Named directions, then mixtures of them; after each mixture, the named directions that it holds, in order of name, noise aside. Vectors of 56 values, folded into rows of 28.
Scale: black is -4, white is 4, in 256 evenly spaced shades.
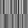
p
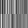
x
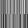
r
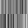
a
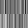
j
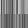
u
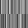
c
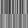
c, p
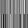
r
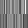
a, j, p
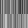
p, r, u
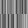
a, x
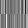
a, c, j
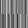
a, c, x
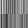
p, u, x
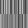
j, p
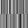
c, r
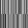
c, j, u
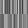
p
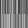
u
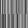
a, c, x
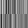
x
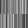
a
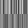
p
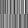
j, r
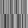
a, p, u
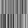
a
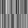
a, p, x
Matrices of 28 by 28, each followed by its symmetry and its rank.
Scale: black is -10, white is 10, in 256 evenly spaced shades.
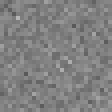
symmetric, full rank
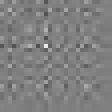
symmetric, rank two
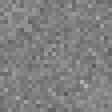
symmetric, full rank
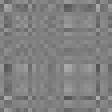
symmetric, rank two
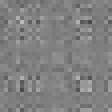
symmetric, rank three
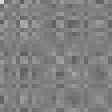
symmetric, rank three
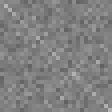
symmetric, full rank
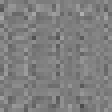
neither, rank three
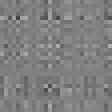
neither, rank three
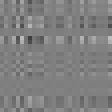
neither, rank one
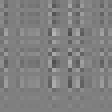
neither, rank one
